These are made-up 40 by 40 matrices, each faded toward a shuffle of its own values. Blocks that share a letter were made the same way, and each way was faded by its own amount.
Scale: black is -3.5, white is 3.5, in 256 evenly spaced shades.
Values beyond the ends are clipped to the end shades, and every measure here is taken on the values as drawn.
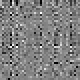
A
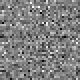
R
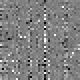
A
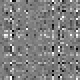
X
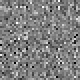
R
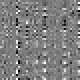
X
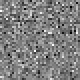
R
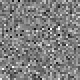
R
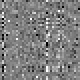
A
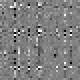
X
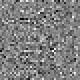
R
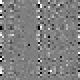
X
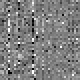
A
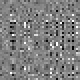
X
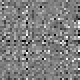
A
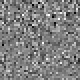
R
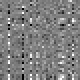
X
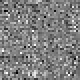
R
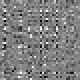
A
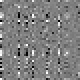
X
